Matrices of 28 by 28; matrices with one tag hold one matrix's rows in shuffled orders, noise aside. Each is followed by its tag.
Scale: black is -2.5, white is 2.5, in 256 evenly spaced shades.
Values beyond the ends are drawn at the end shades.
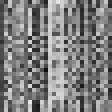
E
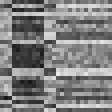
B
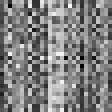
E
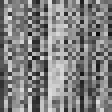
E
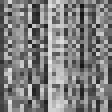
E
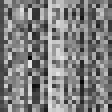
E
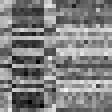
B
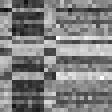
B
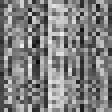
E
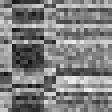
B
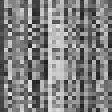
E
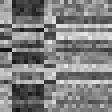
B
